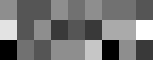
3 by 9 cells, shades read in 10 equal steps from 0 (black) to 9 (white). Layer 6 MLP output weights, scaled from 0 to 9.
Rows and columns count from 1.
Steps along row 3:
up down up same up down up down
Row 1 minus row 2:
-3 0 -2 3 1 3 -2 -2 -6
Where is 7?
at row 3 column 6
